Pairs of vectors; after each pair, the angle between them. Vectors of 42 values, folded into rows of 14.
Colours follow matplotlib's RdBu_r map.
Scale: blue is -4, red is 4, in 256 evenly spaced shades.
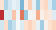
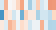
nearly opposite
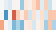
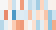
nearly opposite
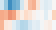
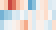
nearly opposite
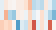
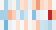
partly opposed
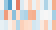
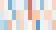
partly aligned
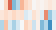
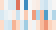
partly opposed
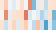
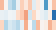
partly aligned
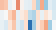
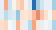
orthogonal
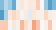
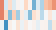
partly opposed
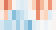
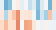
nearly opposite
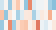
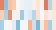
orthogonal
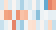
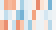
partly opposed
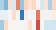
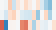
orthogonal
